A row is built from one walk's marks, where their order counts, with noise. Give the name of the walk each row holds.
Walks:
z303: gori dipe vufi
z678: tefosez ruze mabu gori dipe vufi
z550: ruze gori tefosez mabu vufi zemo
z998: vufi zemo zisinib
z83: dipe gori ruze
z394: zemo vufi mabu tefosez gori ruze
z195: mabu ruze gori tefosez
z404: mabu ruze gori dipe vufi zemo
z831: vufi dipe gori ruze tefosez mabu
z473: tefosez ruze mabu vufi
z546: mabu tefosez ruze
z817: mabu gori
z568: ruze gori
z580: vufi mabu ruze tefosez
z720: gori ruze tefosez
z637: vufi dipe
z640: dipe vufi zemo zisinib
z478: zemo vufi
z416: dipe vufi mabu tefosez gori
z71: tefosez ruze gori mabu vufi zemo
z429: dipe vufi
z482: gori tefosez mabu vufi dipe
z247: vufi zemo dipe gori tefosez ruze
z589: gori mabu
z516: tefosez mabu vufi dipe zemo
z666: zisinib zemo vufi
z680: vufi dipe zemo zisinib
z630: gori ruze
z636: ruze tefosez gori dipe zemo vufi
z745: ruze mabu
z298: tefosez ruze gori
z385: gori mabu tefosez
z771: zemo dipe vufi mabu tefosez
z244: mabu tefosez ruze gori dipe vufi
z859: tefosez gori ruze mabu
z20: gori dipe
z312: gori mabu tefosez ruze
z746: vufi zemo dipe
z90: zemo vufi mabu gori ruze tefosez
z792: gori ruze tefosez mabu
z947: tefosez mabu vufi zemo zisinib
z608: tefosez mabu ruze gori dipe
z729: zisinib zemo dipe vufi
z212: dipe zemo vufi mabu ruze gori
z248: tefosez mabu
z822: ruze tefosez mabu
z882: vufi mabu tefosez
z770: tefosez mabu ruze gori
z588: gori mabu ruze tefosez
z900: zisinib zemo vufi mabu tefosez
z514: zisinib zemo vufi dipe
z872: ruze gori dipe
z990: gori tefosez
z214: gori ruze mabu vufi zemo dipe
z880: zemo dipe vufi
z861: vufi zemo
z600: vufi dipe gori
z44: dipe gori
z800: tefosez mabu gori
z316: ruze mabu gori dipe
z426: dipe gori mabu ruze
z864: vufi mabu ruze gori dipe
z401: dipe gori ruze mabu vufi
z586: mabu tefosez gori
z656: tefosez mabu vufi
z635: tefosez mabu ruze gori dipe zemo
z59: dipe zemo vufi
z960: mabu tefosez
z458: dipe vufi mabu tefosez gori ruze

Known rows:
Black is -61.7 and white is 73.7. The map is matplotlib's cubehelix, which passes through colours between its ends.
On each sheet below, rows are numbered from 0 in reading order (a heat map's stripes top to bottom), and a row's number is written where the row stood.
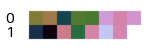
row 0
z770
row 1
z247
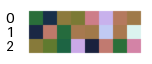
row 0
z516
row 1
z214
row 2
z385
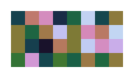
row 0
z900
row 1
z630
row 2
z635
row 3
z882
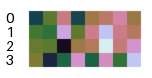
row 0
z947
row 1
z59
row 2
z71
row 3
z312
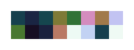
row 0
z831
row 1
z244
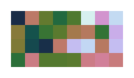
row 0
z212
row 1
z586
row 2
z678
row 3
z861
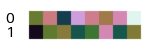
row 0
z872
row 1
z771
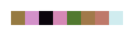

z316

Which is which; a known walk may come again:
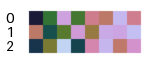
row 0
z640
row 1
z83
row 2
z514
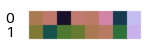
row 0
z195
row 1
z586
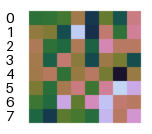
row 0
z822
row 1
z385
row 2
z859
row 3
z248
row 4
z960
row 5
z44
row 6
z59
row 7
z416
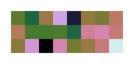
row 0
z589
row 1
z800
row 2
z316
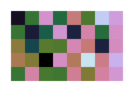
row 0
z680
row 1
z792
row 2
z546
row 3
z401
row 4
z637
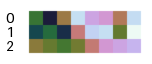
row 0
z303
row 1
z404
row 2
z298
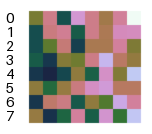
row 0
z872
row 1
z746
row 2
z947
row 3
z516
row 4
z831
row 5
z429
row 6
z998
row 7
z312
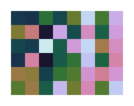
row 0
z394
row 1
z588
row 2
z729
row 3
z90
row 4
z770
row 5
z720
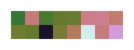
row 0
z861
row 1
z71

